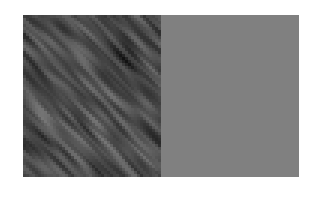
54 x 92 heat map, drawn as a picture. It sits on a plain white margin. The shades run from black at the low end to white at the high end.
It is made of 1 by 2 panels. Panel 1,1: low, slanting down to the right. Panel 1,2: middling, flat.
